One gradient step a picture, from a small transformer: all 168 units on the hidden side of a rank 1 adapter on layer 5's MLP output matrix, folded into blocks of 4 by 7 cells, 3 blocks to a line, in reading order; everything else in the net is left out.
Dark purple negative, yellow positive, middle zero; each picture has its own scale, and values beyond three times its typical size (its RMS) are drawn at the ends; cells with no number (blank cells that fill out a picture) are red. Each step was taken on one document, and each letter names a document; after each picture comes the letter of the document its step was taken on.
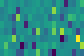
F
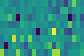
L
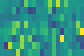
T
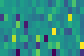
L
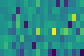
F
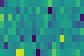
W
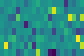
F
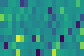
W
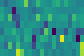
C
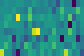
L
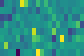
W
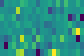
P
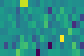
W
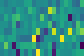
T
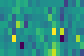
F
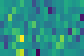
P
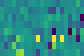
P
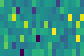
C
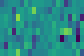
T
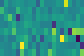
C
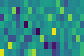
L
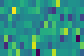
T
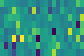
P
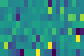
T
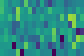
W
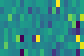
P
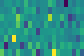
F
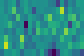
L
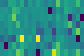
P
